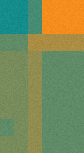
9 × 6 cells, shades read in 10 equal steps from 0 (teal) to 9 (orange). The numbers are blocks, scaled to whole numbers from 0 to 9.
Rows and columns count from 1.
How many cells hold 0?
4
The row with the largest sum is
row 3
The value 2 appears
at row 1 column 3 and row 2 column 3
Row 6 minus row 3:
1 1 -1 -3 -3 -3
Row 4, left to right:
4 4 5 3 3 3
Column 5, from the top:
9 9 6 3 3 3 3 3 3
